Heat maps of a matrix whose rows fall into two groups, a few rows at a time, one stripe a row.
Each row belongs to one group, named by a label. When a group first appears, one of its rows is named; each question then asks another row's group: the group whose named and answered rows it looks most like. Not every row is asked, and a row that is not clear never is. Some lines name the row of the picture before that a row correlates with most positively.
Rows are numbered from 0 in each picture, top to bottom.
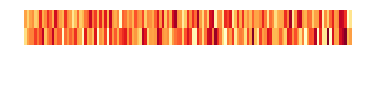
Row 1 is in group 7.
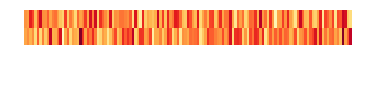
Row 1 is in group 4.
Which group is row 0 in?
7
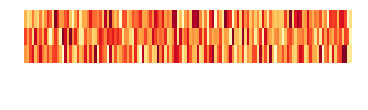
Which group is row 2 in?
7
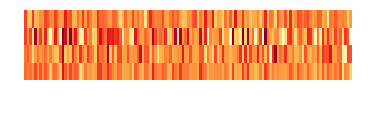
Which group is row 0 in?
7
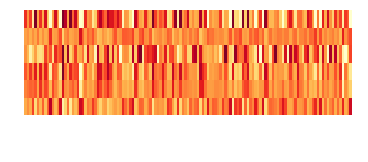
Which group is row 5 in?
4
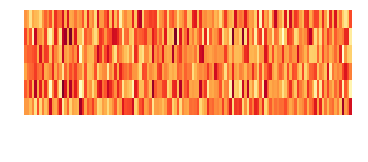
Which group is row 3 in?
7
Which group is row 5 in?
4
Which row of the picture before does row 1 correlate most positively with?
0
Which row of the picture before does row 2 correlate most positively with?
4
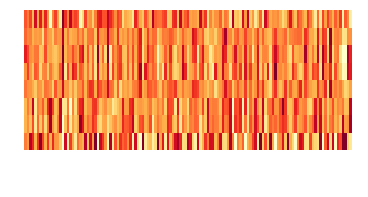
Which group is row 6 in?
4
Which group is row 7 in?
7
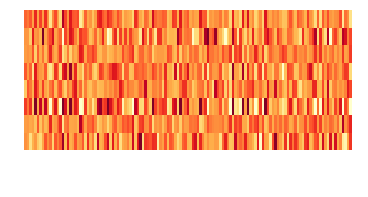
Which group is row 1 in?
7
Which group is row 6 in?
4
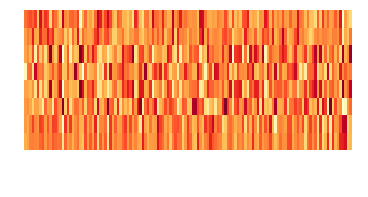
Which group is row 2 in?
4
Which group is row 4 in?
4
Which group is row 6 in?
7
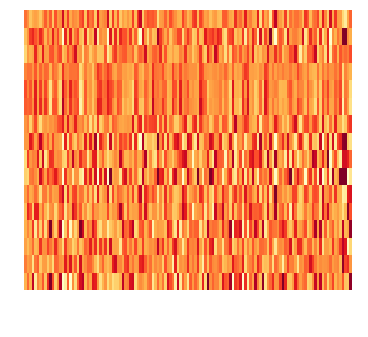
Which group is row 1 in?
7
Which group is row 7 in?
7
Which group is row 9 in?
7
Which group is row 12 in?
4
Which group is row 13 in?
7
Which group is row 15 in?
4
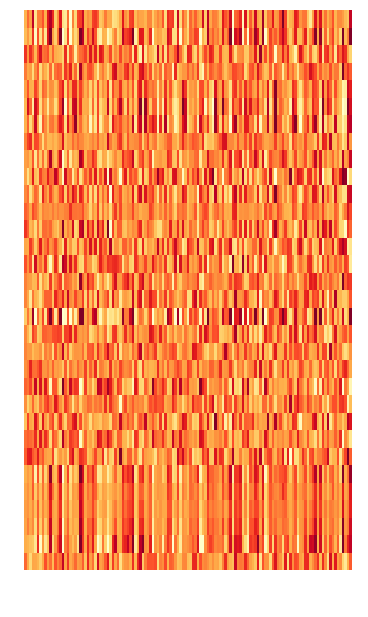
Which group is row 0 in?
4
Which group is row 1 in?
4
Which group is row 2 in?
7
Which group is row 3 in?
4
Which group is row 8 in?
4
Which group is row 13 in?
7
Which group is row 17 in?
4
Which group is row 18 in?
7
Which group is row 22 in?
7
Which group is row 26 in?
4
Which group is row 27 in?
4
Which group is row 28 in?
4
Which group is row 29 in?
4
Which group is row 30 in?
4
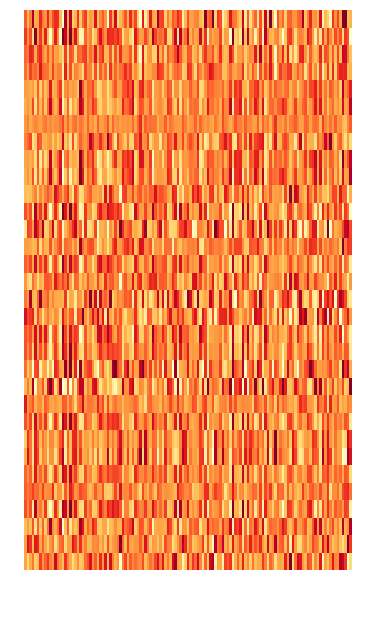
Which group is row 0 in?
7
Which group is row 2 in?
7
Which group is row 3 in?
7
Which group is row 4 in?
4
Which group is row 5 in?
4
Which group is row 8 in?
4
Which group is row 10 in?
7
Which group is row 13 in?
4
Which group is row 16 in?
7
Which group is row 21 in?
4
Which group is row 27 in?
7
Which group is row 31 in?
7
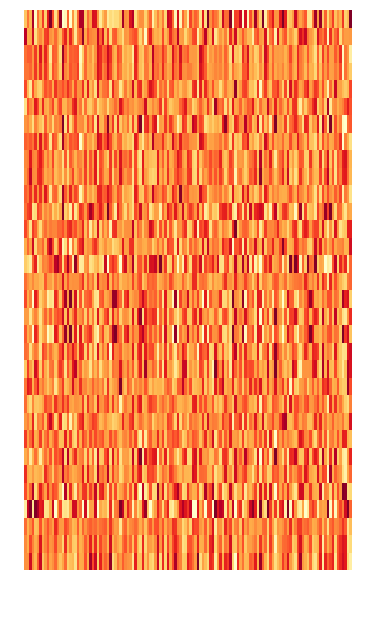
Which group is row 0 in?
4
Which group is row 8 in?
7
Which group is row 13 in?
4
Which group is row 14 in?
7
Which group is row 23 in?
4
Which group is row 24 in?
7
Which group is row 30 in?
7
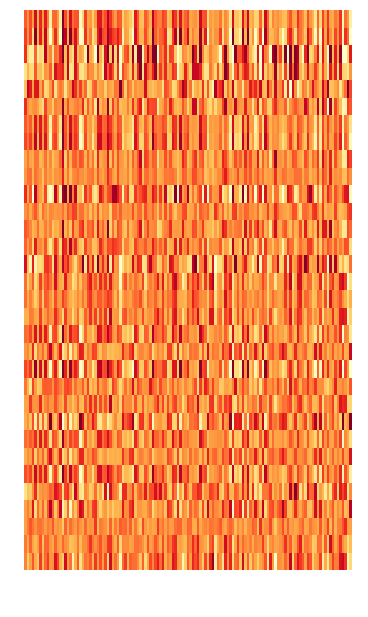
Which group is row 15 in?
7
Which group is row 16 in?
7
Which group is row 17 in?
7
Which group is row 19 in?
4
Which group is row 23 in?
4
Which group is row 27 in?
7
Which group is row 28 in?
4
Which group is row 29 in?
7
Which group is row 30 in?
7
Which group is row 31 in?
7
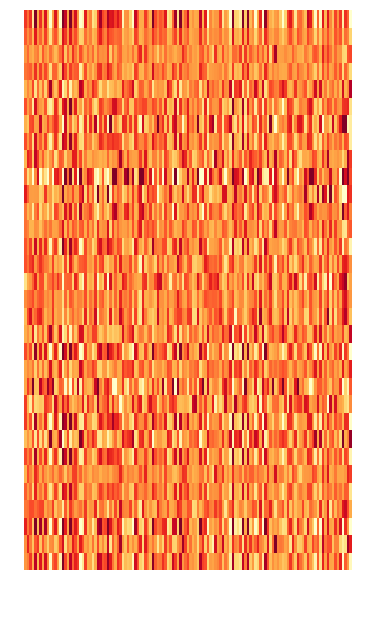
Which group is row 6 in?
7
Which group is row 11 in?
4
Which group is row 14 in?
7
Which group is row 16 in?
7
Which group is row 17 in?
7
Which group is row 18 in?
4
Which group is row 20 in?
4
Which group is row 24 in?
4
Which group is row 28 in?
7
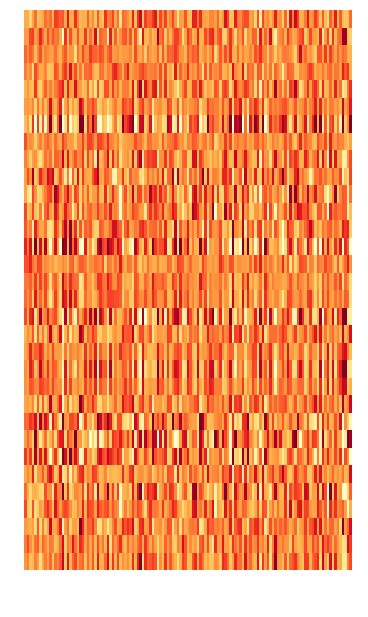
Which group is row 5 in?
4
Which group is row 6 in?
4
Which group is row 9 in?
4
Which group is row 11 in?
7
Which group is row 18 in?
4
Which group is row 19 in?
7
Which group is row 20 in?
7
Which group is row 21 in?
7
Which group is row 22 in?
4
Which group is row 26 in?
4
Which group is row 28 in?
7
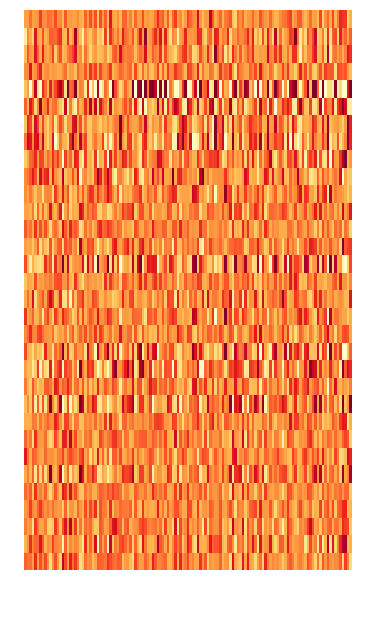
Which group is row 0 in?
7
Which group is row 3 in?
7
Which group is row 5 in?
7
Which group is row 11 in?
4
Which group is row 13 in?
4
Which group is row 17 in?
7
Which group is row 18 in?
7
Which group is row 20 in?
4
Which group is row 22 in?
4
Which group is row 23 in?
7
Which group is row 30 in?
7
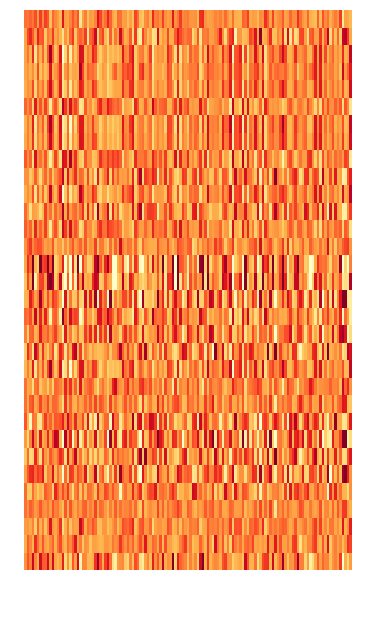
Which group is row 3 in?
4
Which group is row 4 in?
4
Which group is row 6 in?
4
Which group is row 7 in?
4
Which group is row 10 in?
4
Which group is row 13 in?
7
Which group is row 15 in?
4
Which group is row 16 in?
7
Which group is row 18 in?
7
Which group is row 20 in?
4
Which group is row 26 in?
7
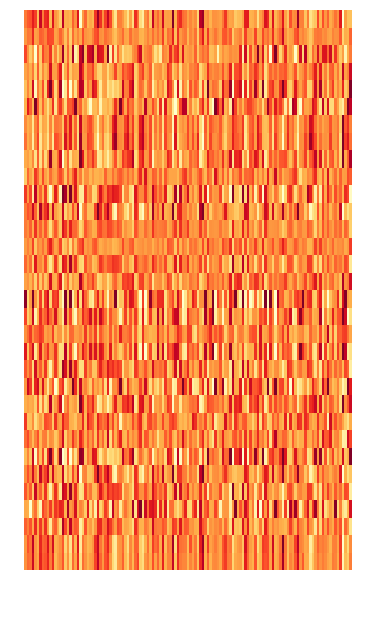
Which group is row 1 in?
4
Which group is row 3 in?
4
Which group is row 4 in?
4
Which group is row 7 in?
4
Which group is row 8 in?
4
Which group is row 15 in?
4
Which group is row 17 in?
7
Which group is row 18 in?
7
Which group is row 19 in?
7
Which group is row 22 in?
4
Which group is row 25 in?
4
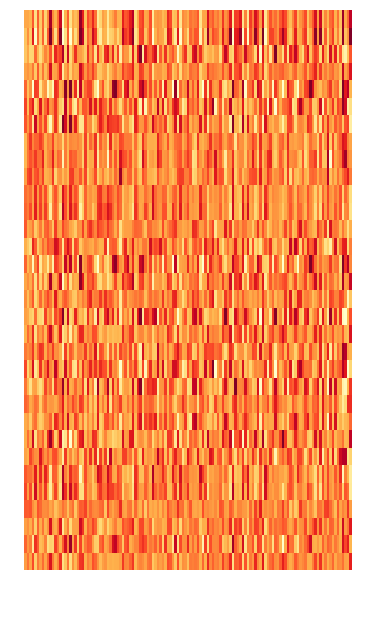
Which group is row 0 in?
4
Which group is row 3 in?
4
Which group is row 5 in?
7
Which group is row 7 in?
7
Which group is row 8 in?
7
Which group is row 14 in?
4
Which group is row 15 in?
4
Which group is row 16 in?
7
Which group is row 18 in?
4
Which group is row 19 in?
7
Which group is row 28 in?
7
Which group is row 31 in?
4
